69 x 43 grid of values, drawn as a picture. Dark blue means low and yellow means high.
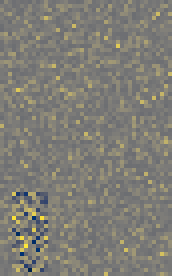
Mirror symmetry: none. Odd patch: rougher, in the bottom left. Stripes: none. Slope: none. Roughest part: bottom left.
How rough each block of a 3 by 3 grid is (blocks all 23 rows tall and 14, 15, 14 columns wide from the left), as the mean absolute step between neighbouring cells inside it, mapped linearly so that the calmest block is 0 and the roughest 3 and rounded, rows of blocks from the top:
0 0 0
0 0 0
3 0 0
